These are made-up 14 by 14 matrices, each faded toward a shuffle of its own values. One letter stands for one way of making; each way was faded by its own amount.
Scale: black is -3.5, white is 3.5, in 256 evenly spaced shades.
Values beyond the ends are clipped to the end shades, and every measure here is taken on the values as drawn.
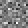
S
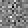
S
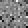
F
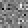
S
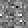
S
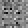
S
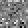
F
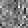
S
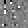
F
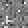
F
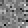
F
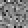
F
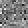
S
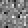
F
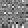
S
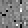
F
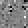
F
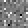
F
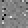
F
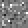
F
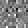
S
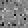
F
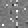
F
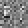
S
